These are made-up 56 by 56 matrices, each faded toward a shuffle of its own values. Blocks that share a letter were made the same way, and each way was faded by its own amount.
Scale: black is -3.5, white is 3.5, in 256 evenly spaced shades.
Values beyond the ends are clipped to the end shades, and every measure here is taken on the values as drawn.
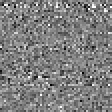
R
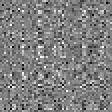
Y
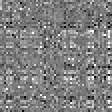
Y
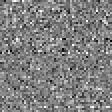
R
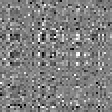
Y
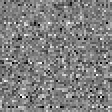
R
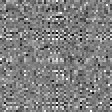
Y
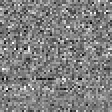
R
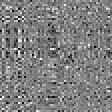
Y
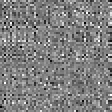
Y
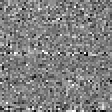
R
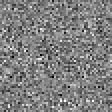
R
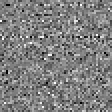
R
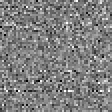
R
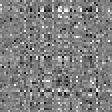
Y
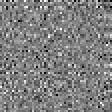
Y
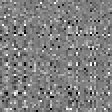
Y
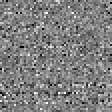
R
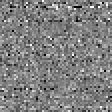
R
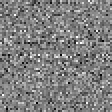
R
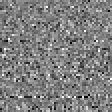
R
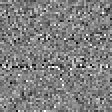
R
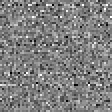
R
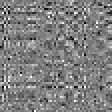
Y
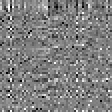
Y
